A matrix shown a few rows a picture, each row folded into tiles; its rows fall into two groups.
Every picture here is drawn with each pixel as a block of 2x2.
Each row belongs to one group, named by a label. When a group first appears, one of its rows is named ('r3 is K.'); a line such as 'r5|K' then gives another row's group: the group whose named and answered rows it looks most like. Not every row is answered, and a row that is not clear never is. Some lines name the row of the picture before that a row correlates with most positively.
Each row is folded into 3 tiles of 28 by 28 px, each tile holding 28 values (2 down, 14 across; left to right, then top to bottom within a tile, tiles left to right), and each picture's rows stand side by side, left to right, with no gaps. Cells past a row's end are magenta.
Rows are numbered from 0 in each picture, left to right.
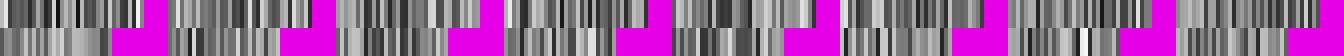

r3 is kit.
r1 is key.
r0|kit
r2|key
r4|key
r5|kit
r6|kit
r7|kit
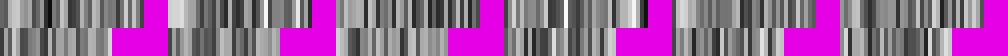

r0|key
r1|key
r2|kit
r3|key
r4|key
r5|key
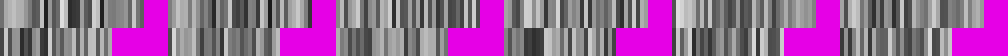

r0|key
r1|key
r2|kit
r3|kit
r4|key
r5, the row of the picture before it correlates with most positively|5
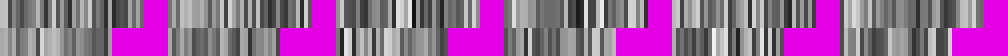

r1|kit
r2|kit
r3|key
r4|kit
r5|key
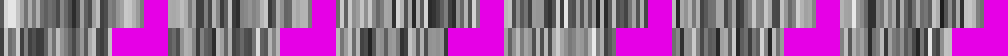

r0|key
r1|key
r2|kit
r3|kit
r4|key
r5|key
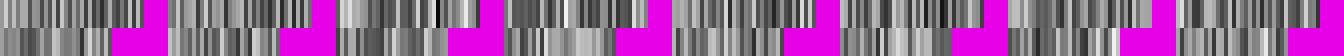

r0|kit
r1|kit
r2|key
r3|kit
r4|kit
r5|kit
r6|key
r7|kit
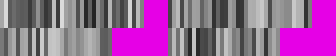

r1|key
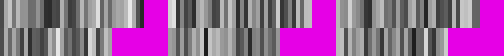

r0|key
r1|kit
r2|key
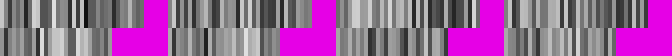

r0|kit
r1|kit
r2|kit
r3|kit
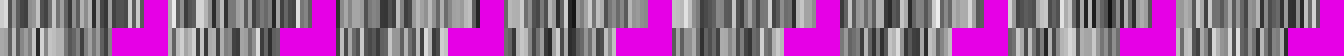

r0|kit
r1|kit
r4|key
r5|key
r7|kit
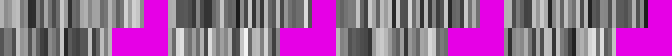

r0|key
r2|kit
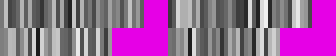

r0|kit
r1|key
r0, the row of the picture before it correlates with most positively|1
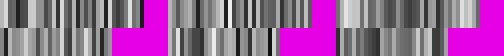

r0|kit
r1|kit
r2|key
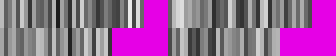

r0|kit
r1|key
